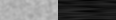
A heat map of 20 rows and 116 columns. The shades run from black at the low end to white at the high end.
The table splits into one row of 2 panels. Panel 1,1: high, blotchy, faint in contrast. Panel 1,2: very low, streaked across, faint in contrast.
